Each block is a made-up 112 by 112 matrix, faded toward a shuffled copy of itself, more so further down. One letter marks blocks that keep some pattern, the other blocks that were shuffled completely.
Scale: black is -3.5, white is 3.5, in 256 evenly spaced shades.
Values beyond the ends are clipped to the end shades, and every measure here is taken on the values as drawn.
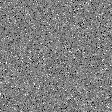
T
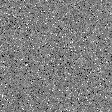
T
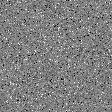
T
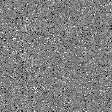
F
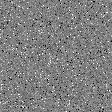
T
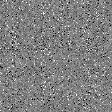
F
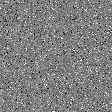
T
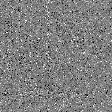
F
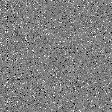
F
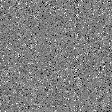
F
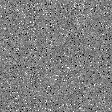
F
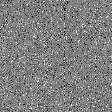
F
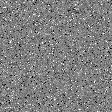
T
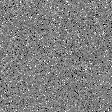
T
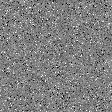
T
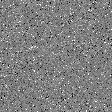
T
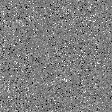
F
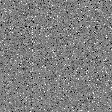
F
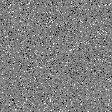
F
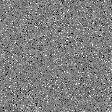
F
